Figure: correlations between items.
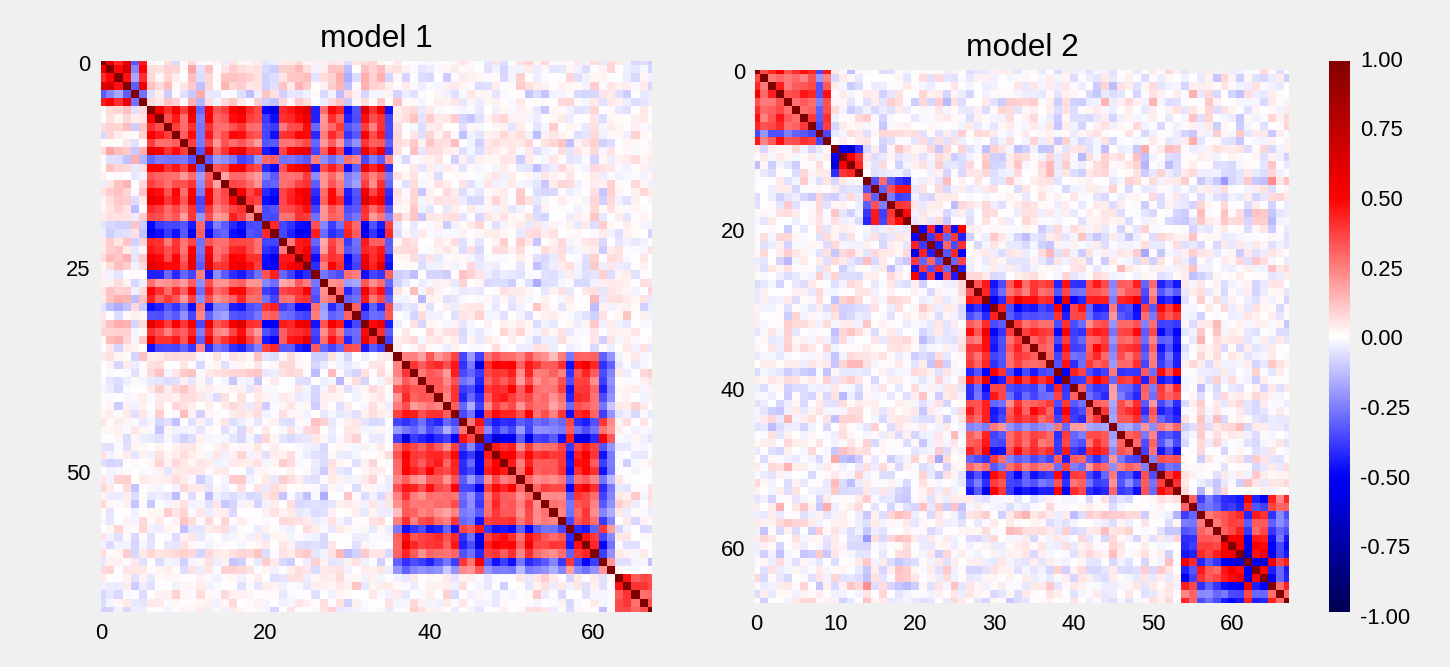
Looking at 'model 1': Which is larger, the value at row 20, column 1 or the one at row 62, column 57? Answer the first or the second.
the second
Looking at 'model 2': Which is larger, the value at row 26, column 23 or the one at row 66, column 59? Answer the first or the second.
the second
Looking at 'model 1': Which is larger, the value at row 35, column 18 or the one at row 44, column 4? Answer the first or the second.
the second
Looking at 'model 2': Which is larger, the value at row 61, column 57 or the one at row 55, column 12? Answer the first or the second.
the first
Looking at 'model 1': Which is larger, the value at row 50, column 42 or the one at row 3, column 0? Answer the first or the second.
the second
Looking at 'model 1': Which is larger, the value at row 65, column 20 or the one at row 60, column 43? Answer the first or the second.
the second
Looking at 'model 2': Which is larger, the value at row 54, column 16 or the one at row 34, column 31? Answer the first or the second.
the first
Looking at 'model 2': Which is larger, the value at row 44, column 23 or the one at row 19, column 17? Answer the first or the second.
the second
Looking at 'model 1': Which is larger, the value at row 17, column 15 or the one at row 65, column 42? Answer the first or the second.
the first
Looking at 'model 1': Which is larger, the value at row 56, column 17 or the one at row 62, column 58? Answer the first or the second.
the first
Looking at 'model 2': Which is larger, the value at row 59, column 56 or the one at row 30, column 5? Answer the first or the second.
the first
